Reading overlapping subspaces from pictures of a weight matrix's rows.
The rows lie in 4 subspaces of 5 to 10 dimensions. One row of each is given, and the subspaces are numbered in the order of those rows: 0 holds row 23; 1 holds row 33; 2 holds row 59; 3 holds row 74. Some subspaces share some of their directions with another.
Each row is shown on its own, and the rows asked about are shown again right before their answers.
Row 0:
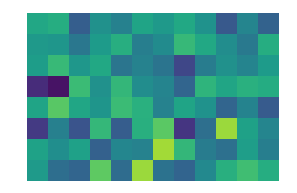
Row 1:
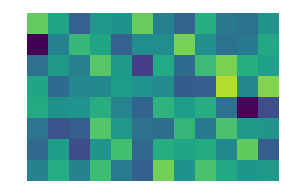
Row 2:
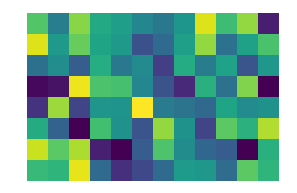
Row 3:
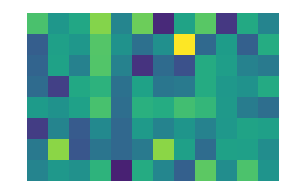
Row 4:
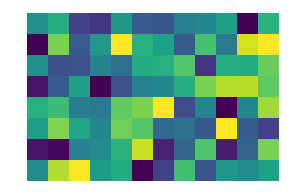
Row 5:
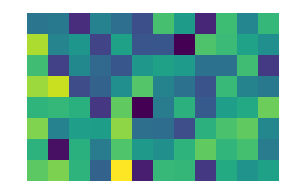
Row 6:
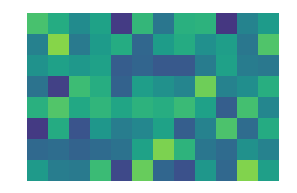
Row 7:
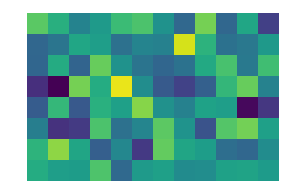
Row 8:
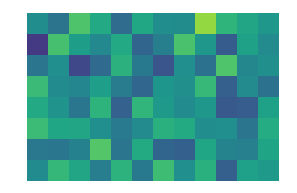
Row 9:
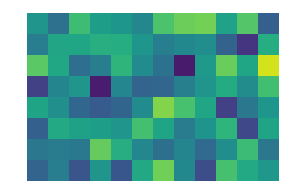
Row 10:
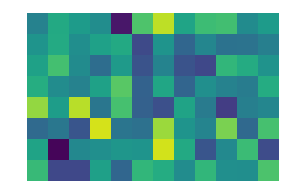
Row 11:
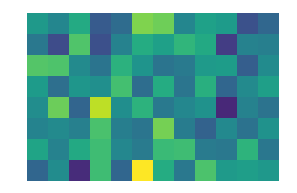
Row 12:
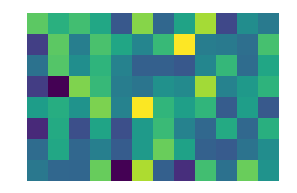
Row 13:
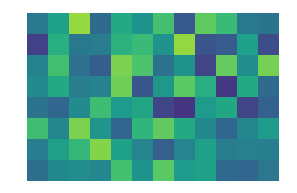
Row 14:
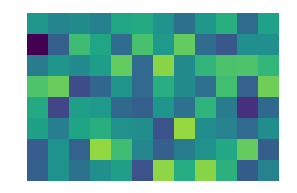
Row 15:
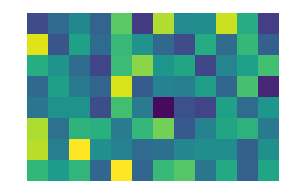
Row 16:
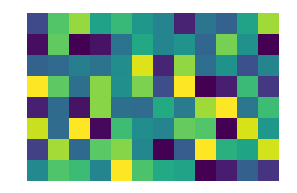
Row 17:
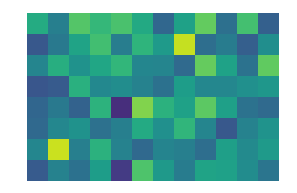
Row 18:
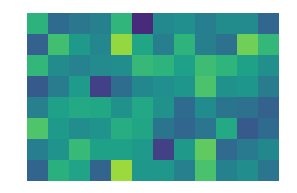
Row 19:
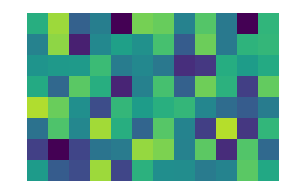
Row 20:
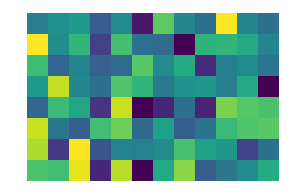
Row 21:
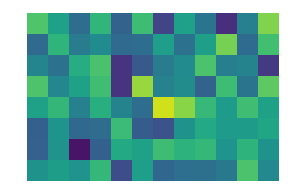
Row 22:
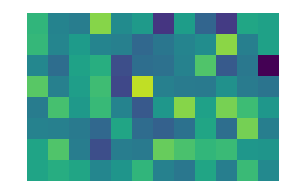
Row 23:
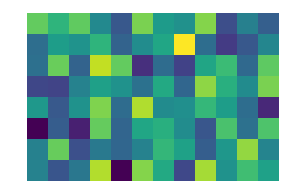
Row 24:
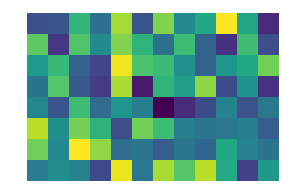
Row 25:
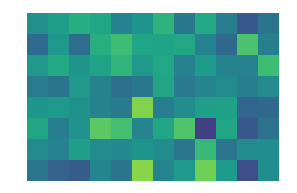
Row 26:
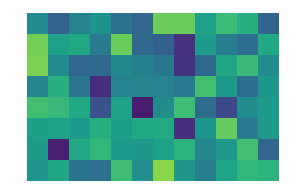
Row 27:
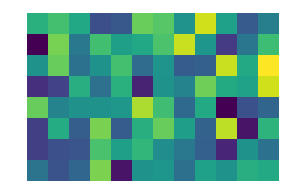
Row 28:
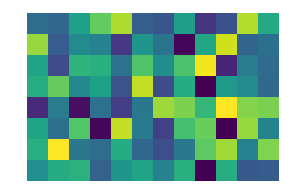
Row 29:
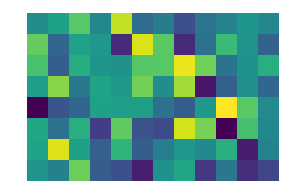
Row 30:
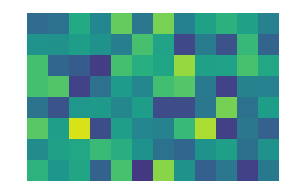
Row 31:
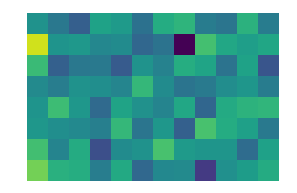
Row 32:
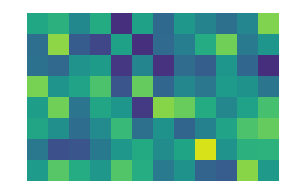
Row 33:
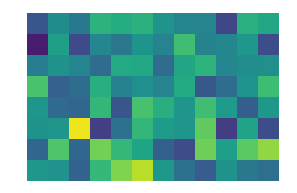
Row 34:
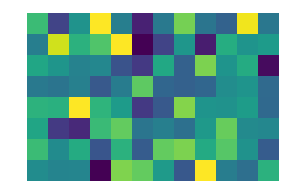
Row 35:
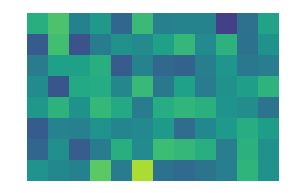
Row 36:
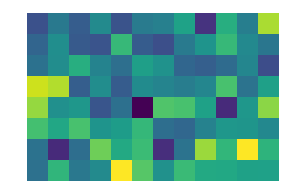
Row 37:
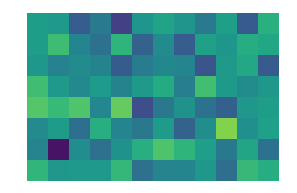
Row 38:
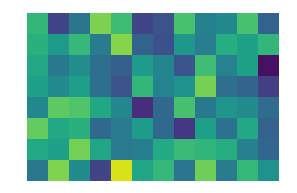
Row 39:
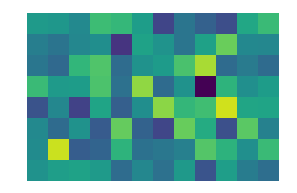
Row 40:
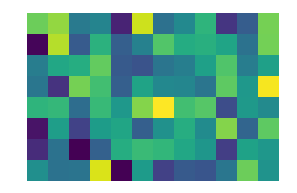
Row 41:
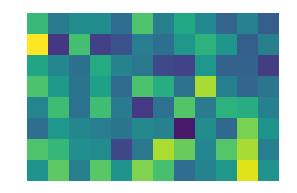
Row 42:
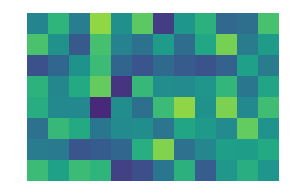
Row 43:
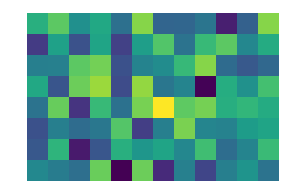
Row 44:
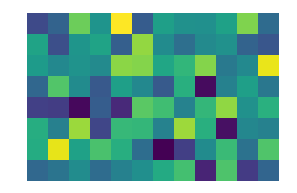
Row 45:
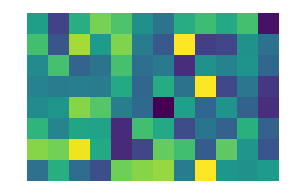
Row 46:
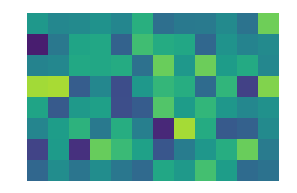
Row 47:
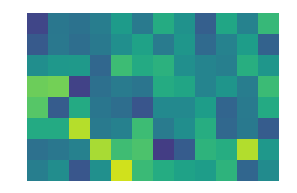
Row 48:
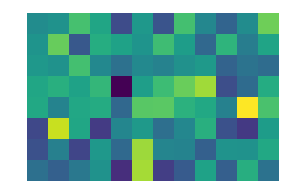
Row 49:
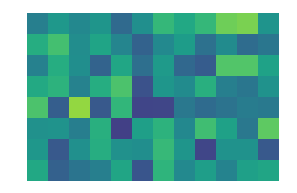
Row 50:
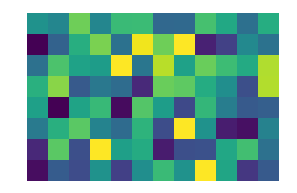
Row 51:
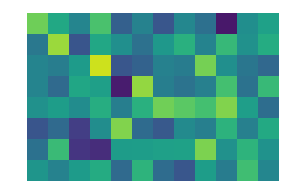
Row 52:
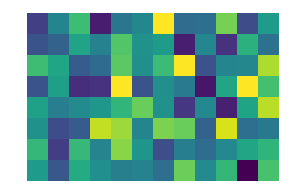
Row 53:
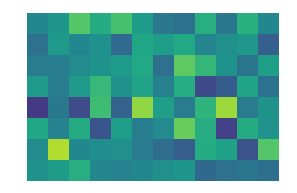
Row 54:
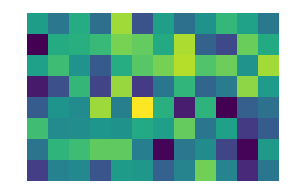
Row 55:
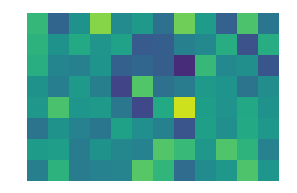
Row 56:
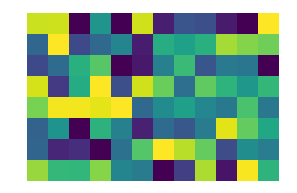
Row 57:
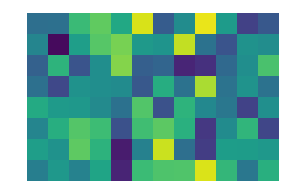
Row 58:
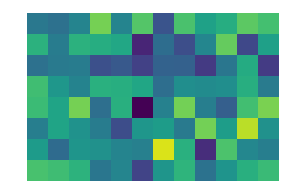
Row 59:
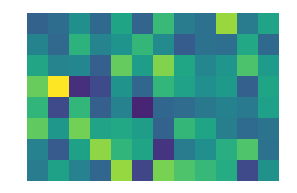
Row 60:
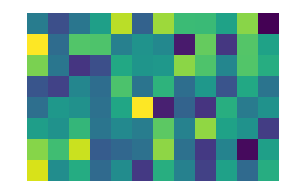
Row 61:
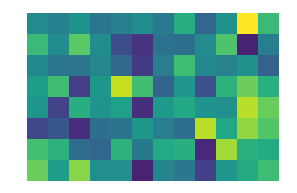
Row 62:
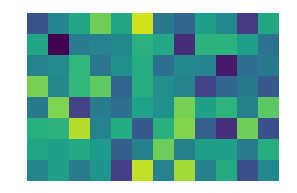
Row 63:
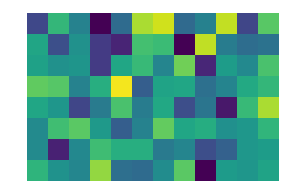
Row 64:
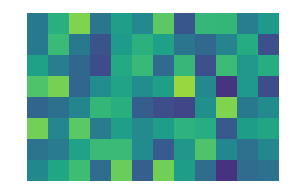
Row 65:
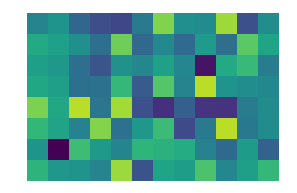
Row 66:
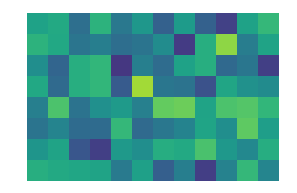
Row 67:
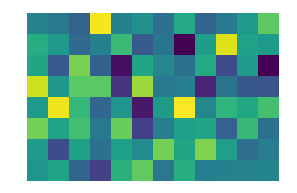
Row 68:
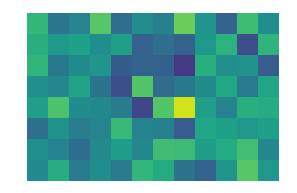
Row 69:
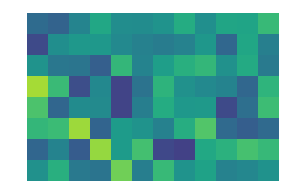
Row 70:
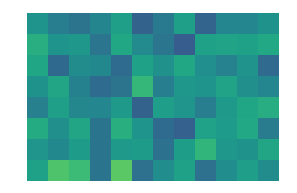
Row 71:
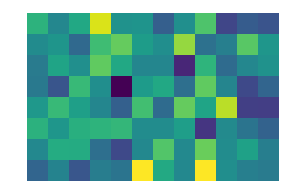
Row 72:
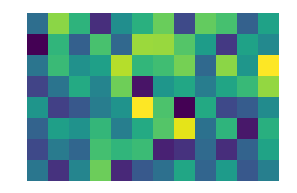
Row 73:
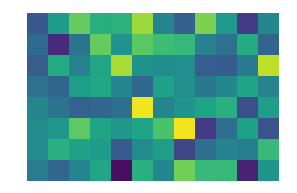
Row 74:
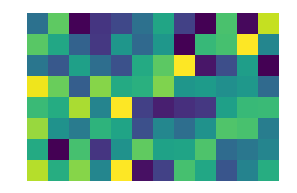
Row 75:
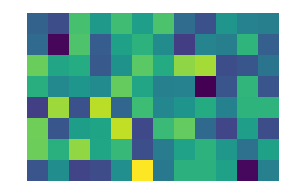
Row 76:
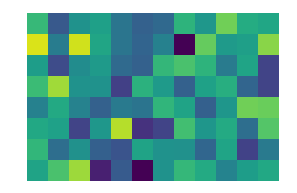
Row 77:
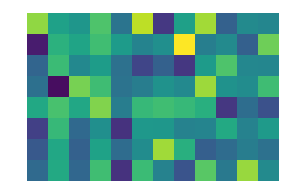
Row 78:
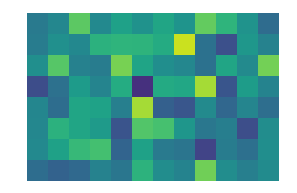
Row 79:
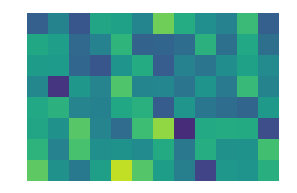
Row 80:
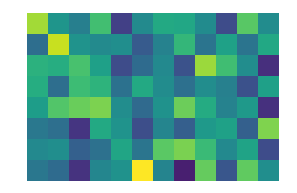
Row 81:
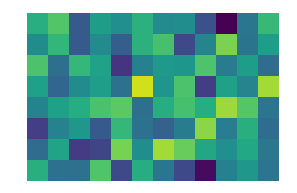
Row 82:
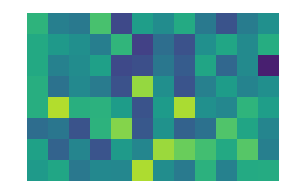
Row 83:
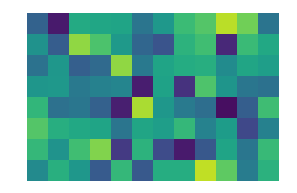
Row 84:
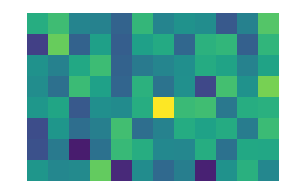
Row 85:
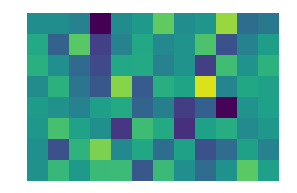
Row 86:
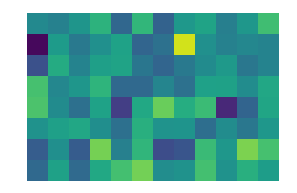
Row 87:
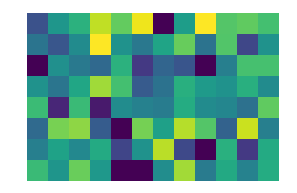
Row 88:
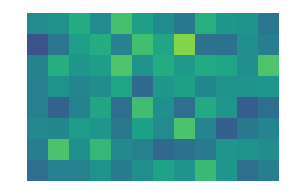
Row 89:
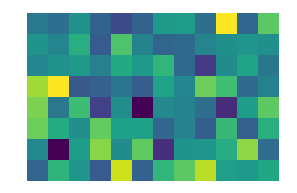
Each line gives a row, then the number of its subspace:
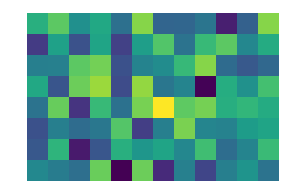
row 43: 0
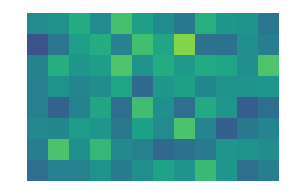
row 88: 2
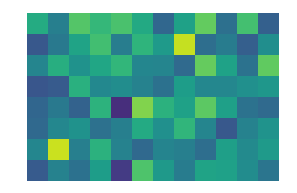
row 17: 3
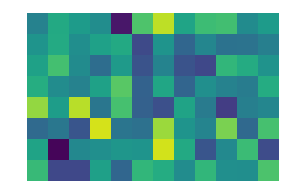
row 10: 0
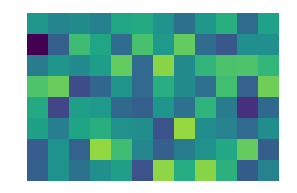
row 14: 2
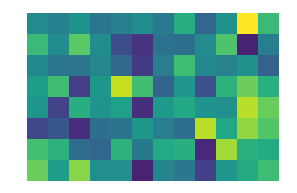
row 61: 0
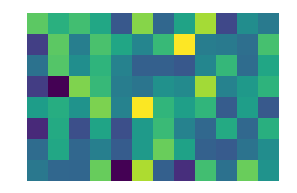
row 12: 2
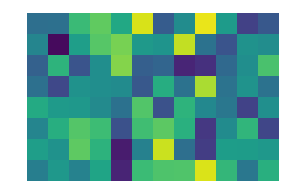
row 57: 0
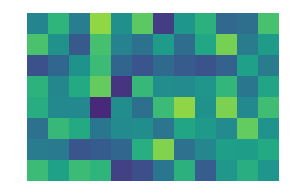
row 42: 0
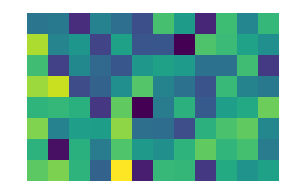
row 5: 2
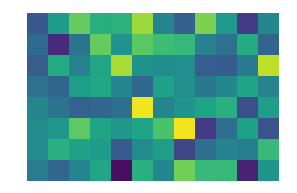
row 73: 0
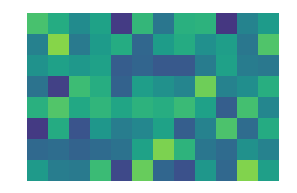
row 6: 2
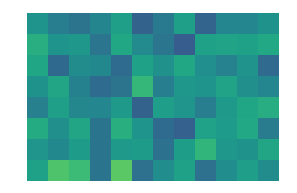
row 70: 0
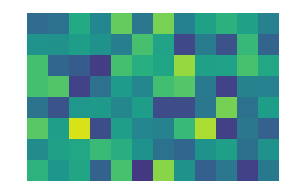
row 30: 1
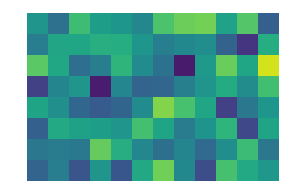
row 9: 3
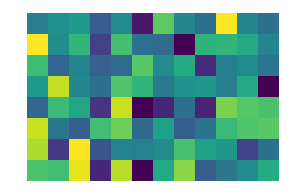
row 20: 1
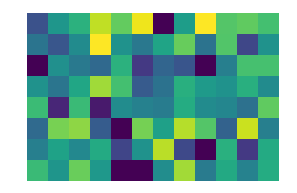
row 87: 0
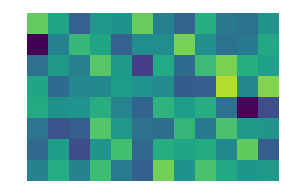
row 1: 2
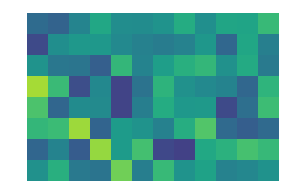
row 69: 1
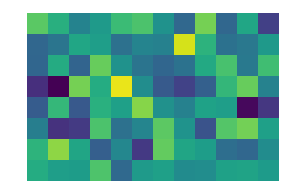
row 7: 2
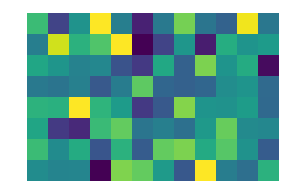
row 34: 0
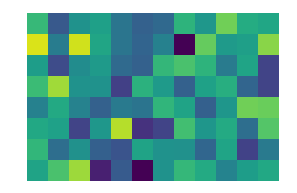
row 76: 1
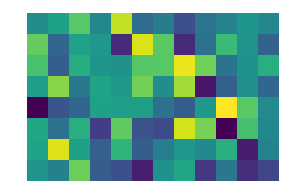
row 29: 1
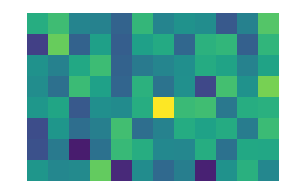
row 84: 3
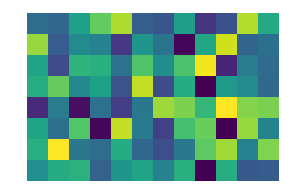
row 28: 3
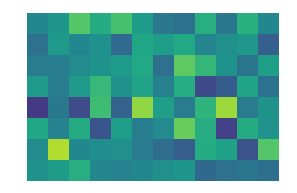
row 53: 1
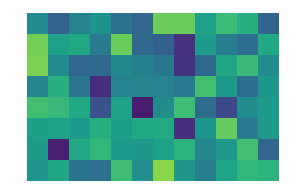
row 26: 3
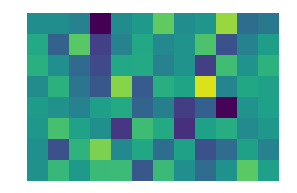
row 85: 0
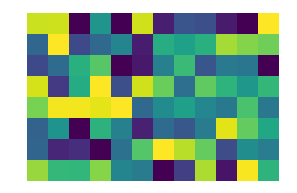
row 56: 3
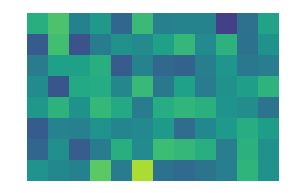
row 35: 1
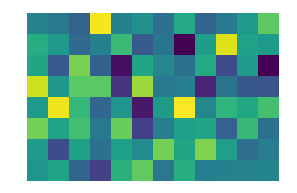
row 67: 0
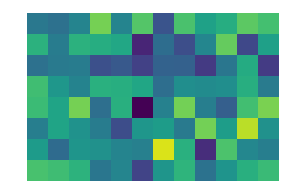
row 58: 0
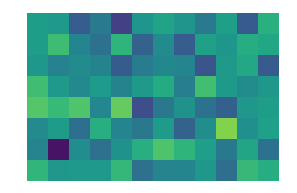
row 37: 3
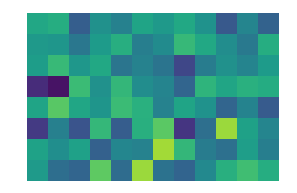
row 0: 1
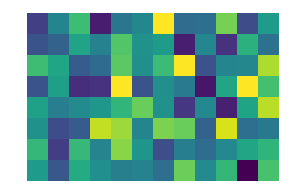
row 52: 0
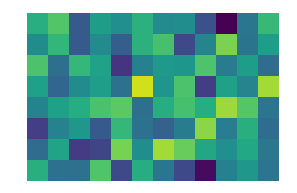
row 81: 1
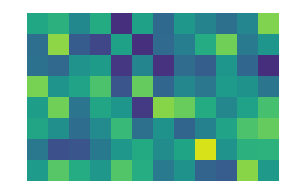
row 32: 1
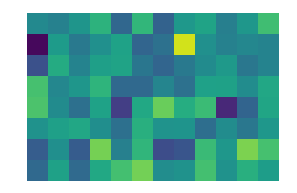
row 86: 1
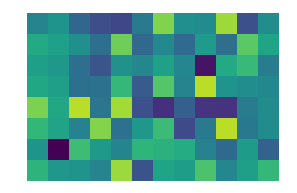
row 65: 3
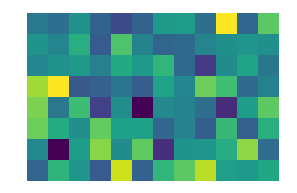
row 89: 1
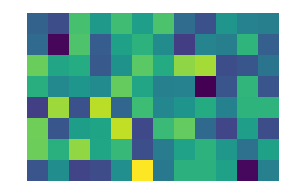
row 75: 0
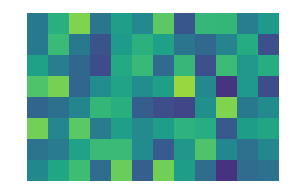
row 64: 1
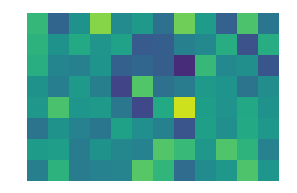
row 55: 3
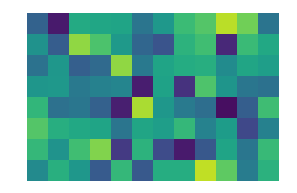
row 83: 1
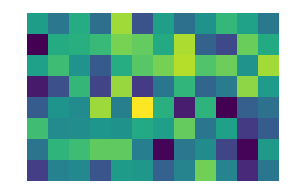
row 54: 0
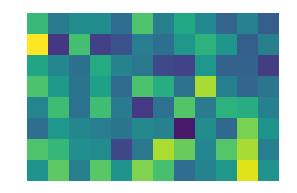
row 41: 0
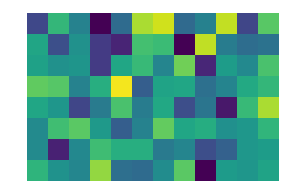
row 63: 0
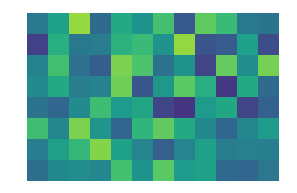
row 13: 1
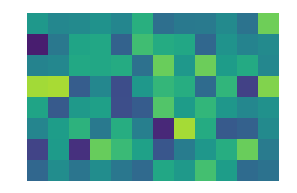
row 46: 2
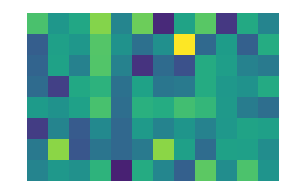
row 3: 0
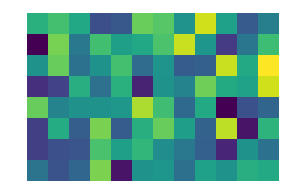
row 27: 3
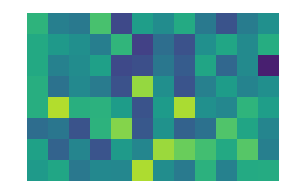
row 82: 0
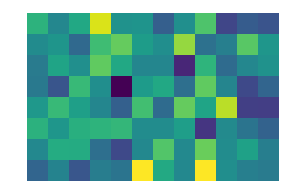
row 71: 0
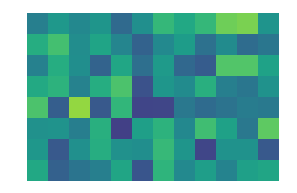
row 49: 0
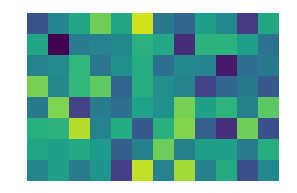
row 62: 0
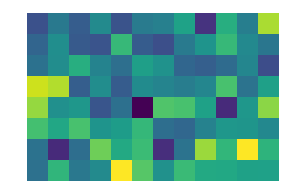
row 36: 1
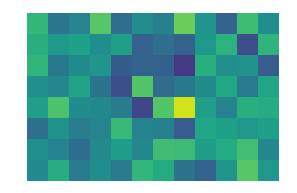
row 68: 3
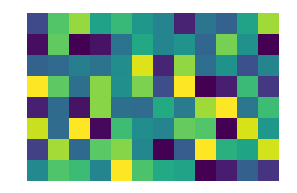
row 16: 1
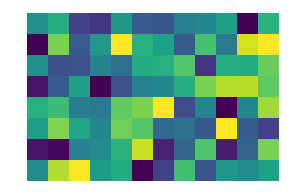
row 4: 0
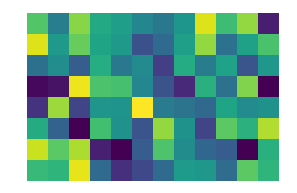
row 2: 1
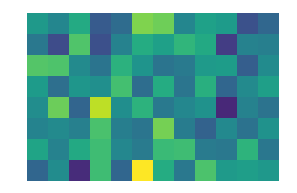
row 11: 0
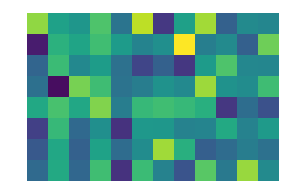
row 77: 0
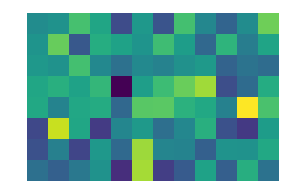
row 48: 2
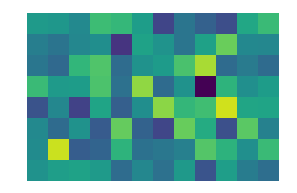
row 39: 2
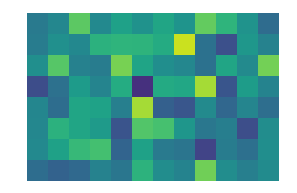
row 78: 2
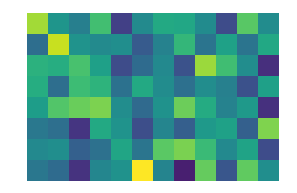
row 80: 0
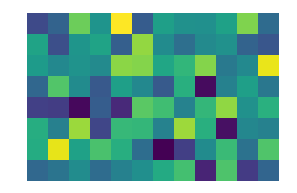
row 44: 3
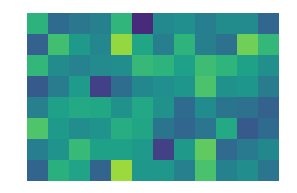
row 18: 0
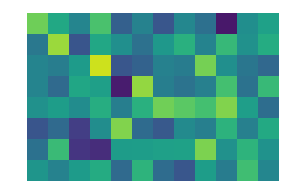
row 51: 0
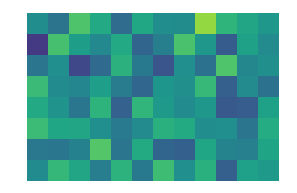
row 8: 1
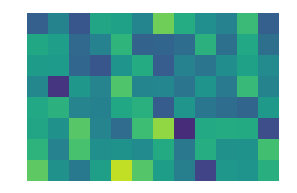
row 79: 1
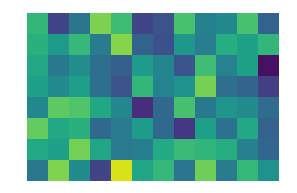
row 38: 0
